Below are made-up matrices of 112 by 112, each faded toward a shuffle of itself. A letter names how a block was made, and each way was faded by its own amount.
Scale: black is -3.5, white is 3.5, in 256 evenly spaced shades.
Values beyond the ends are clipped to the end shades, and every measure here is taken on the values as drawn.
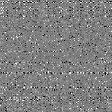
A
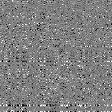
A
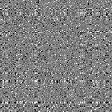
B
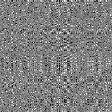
B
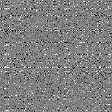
A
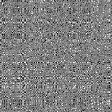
B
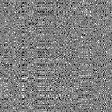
B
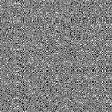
B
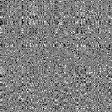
B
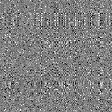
B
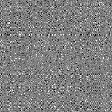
B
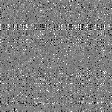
A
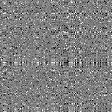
B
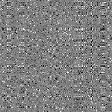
B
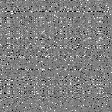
A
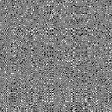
B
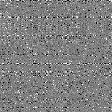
A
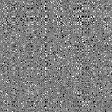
B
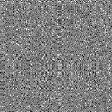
B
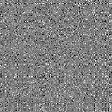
B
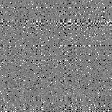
A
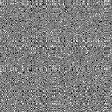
B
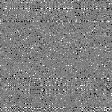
A
